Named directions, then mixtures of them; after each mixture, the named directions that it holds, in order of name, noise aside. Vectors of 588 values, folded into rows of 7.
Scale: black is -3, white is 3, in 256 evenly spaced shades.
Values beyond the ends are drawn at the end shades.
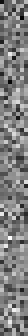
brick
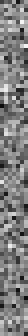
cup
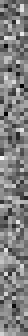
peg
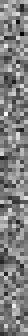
peg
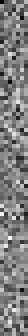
brick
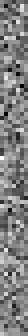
peg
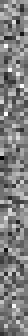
peg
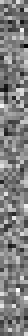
cup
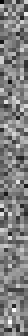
brick, cup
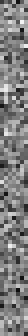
cup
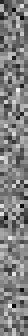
brick, peg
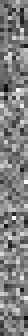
brick, cup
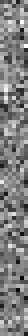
cup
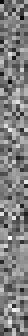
brick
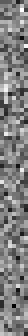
cup, peg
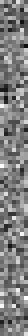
cup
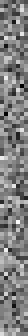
peg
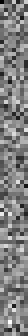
brick, cup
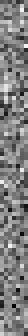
cup, peg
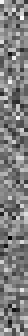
brick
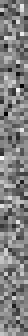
peg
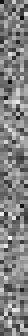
brick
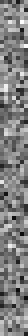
cup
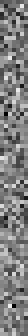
brick, peg
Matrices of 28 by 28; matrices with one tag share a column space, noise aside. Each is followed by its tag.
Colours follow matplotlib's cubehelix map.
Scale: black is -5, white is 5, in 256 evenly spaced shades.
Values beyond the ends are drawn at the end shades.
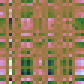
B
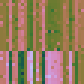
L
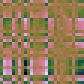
B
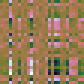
B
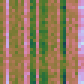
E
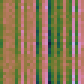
E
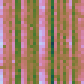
E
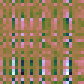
B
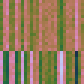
L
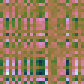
B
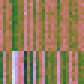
L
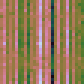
E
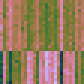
L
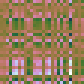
B
